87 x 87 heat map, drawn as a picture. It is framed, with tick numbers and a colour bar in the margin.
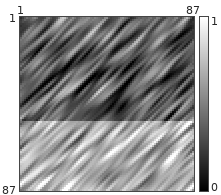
Average level on the scale: 50%. Grain: diagonal, up to the right. Seam: horizontal, 60% of the way down, the bottom part higher.
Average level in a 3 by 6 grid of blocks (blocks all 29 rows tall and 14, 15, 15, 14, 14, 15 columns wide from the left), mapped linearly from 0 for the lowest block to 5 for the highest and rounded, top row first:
1 1 1 0 1 0
1 2 1 0 2 1
5 5 5 5 4 5
